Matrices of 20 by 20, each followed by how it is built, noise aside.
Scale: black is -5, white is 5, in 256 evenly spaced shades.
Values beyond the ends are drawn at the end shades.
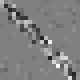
banded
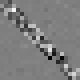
banded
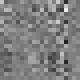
low rank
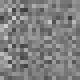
low rank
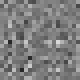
low rank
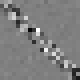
banded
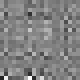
low rank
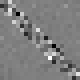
banded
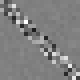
banded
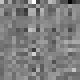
low rank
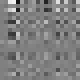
low rank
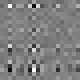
low rank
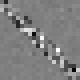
banded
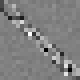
banded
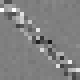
banded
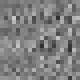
low rank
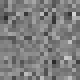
low rank
